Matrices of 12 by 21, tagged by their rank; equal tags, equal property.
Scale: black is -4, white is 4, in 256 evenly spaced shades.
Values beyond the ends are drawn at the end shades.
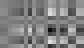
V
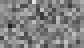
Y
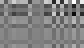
V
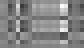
V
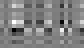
V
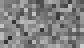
Y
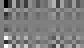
V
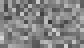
Y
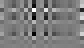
V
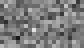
Y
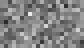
Y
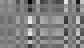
V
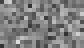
Y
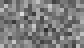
Y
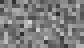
Y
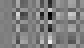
V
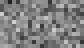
Y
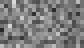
Y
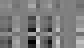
V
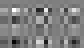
V
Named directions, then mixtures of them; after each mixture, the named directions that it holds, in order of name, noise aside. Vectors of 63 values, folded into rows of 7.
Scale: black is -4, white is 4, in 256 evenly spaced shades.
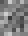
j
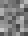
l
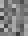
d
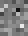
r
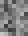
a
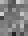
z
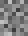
a, j, r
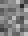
l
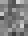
z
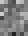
z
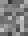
j, l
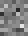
r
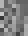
d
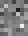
r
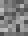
d, l, r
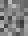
d, j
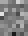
z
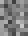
a, l, z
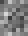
j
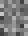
a, d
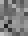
a, d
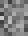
d, j, l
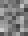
l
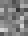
l, r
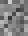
d, j, r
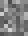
a, z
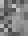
a, d, j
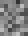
a, l, z
